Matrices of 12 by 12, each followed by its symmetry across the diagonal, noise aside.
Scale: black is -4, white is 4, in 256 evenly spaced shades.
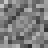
symmetric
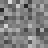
antisymmetric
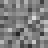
antisymmetric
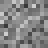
symmetric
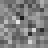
antisymmetric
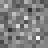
symmetric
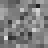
antisymmetric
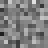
antisymmetric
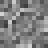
symmetric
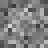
symmetric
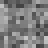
antisymmetric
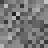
symmetric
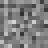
antisymmetric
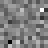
antisymmetric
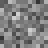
symmetric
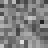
antisymmetric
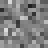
antisymmetric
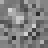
symmetric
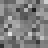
antisymmetric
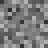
symmetric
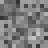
symmetric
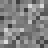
symmetric
